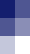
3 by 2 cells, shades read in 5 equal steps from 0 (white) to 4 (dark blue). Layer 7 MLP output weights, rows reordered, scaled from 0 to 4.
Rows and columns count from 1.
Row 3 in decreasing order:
1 0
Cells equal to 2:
1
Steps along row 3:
down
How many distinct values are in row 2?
2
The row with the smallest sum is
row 3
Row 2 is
3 2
